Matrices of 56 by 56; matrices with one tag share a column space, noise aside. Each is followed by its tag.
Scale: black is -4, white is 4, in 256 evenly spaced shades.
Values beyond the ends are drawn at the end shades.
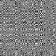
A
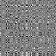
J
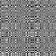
J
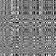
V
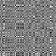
J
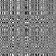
V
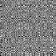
J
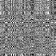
V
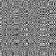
A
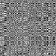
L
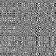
L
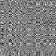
A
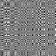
A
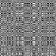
L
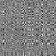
A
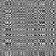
A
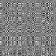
L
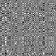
L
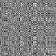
L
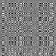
L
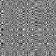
A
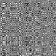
L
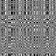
V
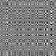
A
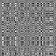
L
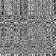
V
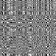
V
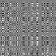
L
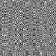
A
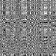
V
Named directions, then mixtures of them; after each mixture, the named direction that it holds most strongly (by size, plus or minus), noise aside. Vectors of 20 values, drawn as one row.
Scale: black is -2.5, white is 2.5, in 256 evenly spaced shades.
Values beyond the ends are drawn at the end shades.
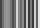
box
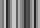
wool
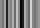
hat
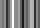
hat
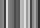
wool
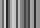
wool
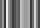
wool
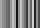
box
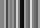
hat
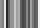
wool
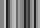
wool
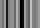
hat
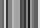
wool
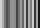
box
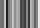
wool
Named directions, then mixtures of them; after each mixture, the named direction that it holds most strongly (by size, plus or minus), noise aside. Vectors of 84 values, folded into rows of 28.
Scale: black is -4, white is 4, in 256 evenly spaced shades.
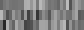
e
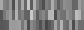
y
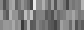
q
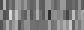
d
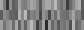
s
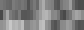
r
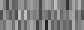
s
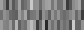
s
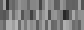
d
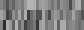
e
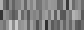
s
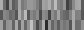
s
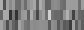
d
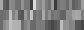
q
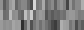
q
